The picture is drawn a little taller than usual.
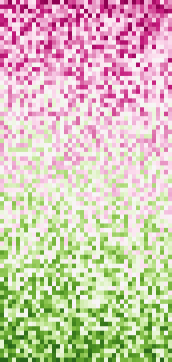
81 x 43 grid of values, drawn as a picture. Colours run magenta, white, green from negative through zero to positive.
Odd rows or columns: none. Stripes: none. Grain: fine. Slope: up to the bottom.
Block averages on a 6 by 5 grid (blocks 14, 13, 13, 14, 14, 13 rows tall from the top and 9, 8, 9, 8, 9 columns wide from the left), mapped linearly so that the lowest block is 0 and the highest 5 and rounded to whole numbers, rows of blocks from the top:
00000 | 11111 | 22222 | 33333 | 44444 | 55555
